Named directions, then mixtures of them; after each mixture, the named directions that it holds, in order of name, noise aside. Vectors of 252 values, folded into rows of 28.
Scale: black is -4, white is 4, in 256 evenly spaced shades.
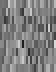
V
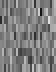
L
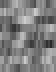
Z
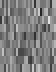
L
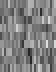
L, V, Z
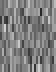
L, V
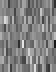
L, V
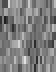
L, V, Z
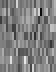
L, Z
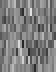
V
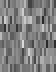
L, V, Z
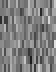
L, V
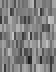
L, Z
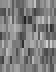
V, Z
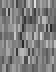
L, V, Z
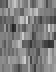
V, Z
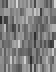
L, V, Z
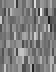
L, V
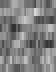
Z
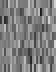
L, V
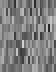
L, V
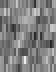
L, Z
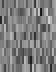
L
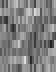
L, V, Z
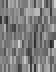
L, V, Z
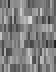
L, V, Z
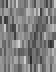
L, V, Z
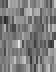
L, V, Z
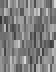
L, V, Z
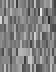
L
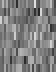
L, Z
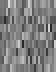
V
